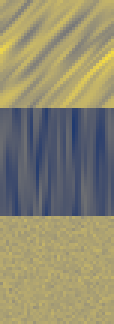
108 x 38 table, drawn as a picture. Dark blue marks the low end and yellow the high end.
The table splits into 3 rows of 1 panel. Panel 1,1: high, slanting up to the right. Panel 2,1: low, streaked downward. Panel 3,1: high, fine-grained, faint in contrast.
